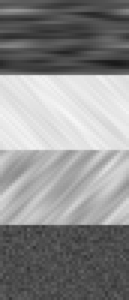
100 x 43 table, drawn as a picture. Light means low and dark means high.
It is made of 4 by 1 panels. Panel 1,1: high, streaked across. Panel 2,1: very low, slanting down to the right, faint in contrast. Panel 3,1: low, slanting up to the right. Panel 4,1: high, fine-grained, faint in contrast.
